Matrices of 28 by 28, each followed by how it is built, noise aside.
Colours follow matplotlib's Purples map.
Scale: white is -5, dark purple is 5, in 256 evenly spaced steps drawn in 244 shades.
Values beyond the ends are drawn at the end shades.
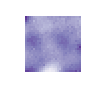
smooth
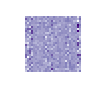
uneven columns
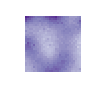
smooth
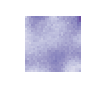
smooth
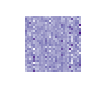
uneven columns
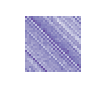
Toeplitz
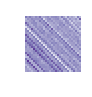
Toeplitz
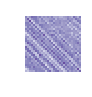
Toeplitz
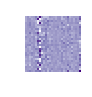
uneven columns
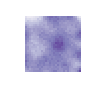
smooth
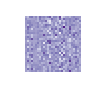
uneven columns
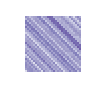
Toeplitz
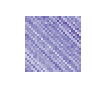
Toeplitz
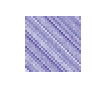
Toeplitz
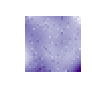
smooth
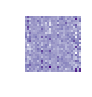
uneven columns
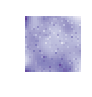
smooth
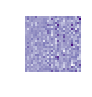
uneven columns
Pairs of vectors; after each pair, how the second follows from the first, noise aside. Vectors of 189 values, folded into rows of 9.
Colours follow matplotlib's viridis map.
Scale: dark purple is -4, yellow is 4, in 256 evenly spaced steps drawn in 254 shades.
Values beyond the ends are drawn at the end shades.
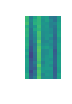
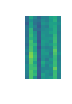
negated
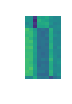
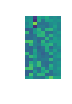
sign-scrambled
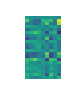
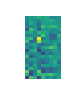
wrapped around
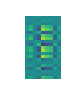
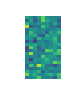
shuffled
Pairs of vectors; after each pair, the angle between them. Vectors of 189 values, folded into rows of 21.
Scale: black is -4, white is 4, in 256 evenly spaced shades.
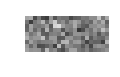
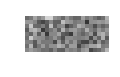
orthogonal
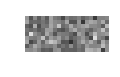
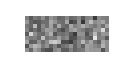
nearly parallel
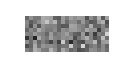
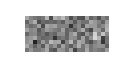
partly opposed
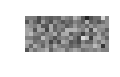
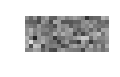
partly aligned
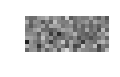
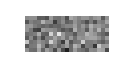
nearly opposite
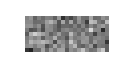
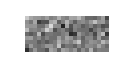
orthogonal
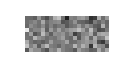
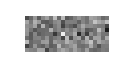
orthogonal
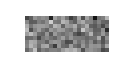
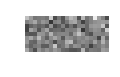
nearly opposite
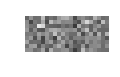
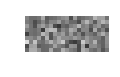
partly aligned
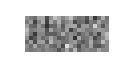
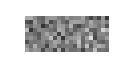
orthogonal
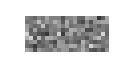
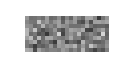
nearly parallel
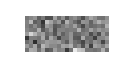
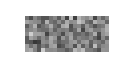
partly aligned
